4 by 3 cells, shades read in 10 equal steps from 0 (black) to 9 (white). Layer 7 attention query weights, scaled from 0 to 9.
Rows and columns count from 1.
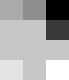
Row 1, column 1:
6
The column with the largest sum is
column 1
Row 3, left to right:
7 7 7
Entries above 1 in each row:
2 3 3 3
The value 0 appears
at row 1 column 3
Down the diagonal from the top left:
6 7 7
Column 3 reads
0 2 7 9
